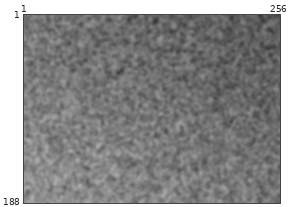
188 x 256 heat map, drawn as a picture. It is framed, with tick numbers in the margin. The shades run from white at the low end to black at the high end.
Slope: up to the top right. Odd rows or columns: none. Ninth with the highest average: top right. Grain: blotchy.
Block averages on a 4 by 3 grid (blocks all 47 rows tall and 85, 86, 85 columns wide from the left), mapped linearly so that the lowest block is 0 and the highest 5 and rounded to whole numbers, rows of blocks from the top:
345 | 234 | 123 | 012
